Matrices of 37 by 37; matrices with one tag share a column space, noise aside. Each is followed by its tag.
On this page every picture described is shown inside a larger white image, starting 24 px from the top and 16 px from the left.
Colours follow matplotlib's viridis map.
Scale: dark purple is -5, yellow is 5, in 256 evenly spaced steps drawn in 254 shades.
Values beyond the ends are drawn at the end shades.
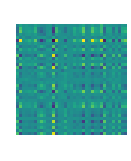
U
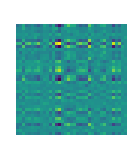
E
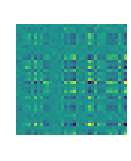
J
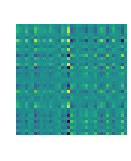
U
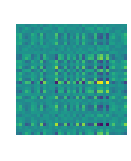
J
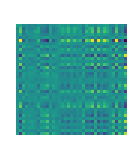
U
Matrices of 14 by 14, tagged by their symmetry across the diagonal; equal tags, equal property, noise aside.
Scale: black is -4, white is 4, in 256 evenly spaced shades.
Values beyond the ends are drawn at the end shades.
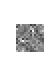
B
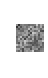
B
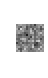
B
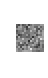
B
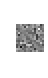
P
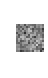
B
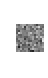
P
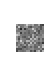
B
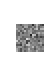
P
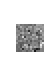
P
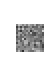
P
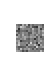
P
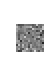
P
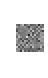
P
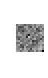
B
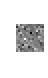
P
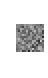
B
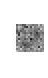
B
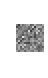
B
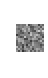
P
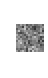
P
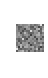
B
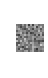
P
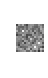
B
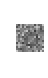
B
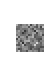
B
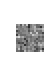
P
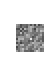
B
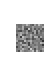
P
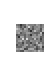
P
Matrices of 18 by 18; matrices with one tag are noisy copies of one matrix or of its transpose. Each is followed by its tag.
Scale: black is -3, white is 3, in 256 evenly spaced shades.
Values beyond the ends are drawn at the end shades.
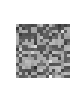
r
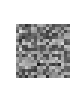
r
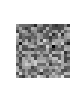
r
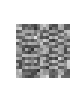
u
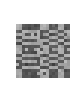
u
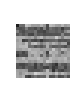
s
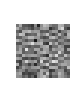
u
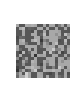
r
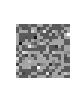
r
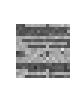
s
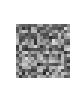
r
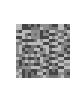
u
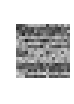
s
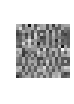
u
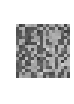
r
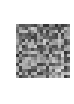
r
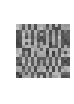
u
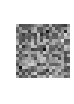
r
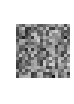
r
